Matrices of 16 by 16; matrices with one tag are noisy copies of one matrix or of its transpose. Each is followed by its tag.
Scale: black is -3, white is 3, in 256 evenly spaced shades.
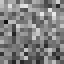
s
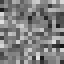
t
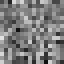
t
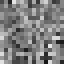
t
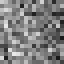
s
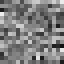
t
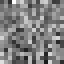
t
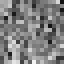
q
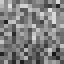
s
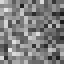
s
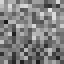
s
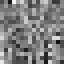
t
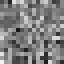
t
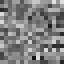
t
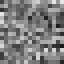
t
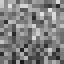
s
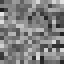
t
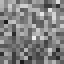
s
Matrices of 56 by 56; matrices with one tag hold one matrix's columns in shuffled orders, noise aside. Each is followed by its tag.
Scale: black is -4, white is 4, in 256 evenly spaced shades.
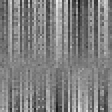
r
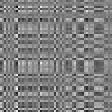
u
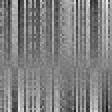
r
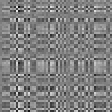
u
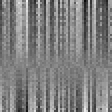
r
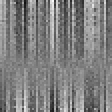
r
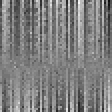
r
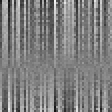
r
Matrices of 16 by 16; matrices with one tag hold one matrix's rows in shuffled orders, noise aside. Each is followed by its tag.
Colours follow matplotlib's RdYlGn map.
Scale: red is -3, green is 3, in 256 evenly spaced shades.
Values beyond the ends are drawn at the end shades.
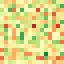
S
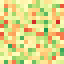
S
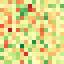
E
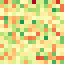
S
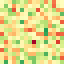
S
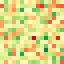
S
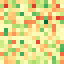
S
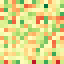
S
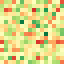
S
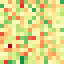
E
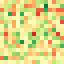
S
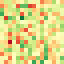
E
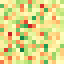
E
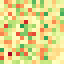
E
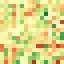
S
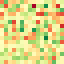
S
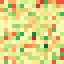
S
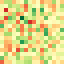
E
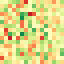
E
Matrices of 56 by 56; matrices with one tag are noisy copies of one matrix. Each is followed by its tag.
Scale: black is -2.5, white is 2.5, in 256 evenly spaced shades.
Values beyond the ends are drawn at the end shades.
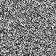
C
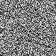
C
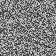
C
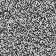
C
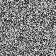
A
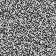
C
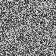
A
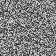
C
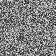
A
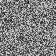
A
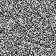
C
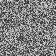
A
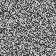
C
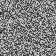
C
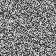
C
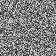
C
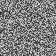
C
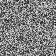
A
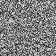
C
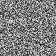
C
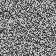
C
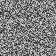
C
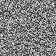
C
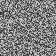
C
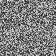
A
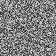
C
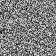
C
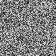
A
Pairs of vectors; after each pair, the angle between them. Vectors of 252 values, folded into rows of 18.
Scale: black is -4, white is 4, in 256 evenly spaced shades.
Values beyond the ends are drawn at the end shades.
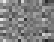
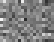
nearly parallel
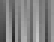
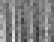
nearly opposite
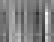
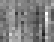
nearly parallel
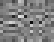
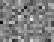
partly aligned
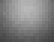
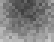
nearly opposite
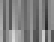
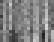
nearly opposite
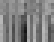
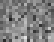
partly opposed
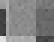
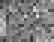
partly opposed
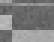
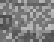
partly opposed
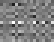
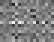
nearly parallel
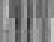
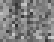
partly aligned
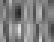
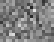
orthogonal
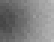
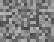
orthogonal
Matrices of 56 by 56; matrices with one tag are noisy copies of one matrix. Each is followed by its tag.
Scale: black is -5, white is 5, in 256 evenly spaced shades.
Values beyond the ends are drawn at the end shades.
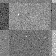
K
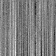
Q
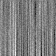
Q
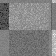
K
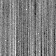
Q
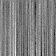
Q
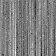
Q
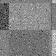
K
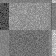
K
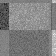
K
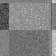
K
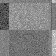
K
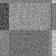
K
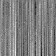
Q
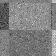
K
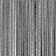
Q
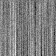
Q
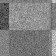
K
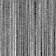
Q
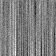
Q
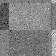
K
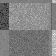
K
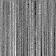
Q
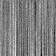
Q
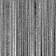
Q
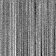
Q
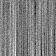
Q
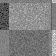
K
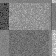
K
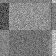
K
